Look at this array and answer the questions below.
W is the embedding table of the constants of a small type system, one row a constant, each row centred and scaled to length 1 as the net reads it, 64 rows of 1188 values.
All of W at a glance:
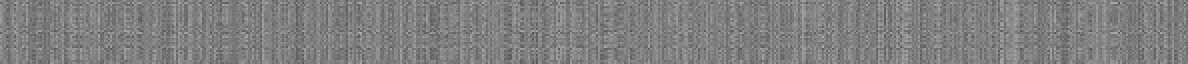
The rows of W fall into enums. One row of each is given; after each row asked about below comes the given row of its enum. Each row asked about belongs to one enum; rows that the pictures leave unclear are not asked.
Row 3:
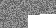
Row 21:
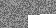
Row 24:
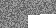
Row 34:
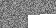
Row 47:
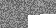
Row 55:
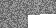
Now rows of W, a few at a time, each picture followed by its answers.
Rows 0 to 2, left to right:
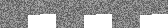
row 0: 47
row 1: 24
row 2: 3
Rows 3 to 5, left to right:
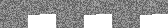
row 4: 47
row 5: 47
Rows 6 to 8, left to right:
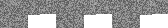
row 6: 21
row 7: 55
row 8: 47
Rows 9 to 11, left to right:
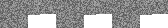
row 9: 55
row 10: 47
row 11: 24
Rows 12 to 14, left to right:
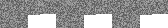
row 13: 21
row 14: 24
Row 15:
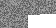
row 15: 21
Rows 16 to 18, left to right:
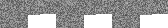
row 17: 21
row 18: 34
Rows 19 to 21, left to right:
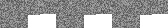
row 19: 47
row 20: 34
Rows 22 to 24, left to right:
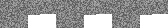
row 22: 24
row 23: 47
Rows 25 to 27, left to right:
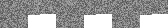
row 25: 55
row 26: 21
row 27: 3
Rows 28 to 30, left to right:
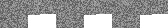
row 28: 55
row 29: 47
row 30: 21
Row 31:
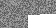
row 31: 21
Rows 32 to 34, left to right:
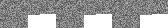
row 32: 3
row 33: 3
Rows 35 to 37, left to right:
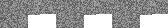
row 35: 55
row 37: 47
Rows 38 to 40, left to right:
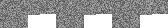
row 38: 3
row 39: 34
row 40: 55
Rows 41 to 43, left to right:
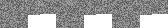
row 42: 21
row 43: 3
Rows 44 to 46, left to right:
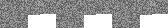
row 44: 47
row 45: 3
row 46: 47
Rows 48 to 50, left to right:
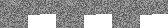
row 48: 21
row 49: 21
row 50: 24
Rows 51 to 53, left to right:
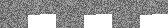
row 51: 55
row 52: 21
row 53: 47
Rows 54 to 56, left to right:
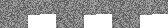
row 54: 24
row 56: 55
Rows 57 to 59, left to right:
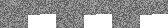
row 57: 21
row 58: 55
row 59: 24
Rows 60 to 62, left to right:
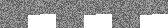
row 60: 47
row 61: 3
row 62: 55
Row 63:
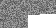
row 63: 3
